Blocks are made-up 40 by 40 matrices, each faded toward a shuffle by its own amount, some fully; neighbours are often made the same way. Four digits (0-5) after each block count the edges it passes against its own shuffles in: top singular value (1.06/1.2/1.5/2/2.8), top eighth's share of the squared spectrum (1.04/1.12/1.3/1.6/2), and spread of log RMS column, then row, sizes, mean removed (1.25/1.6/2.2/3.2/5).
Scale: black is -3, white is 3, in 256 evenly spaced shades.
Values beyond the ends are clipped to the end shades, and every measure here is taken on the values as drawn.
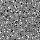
2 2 0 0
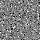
0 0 1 0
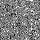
0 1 0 0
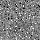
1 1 0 0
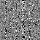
1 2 3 0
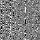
2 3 3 0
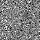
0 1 2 0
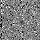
2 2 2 0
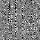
2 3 3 0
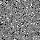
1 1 0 0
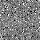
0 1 0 0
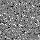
0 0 0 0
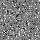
0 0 0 0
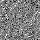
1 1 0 0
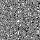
1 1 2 0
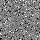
0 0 0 0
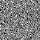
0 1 2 0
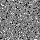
0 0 0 0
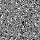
0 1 1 0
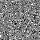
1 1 0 0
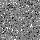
0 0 0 0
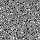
1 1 0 1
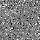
1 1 0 1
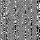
2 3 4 0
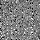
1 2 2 0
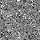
1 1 1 0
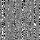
2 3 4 0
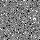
0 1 0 0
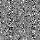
1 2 2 0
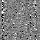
2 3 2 0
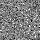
0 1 0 0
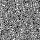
1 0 0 0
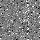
1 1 1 0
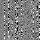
2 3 4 0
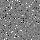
1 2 0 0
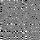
4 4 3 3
